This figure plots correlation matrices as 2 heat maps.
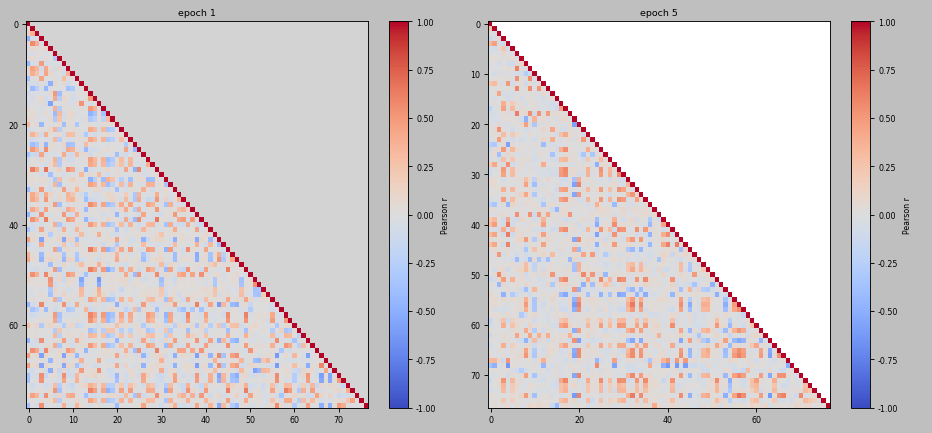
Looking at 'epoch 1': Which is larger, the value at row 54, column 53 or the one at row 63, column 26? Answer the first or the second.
the second
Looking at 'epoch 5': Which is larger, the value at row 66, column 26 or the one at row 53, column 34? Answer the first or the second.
the first
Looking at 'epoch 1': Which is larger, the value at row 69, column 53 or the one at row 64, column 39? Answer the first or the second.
the first
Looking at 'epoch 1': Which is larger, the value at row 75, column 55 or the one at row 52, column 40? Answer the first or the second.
the first
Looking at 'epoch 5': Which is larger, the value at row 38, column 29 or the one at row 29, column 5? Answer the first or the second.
the second
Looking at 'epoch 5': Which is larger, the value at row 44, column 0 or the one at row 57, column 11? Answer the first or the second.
the first
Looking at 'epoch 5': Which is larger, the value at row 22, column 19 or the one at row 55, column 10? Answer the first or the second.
the first
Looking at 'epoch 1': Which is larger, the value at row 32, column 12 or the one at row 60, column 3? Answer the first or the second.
the first
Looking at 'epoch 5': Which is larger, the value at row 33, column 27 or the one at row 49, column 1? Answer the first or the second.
the first
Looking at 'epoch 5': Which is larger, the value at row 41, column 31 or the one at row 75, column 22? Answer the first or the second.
the second
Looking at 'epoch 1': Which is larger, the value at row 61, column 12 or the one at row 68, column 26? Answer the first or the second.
the first
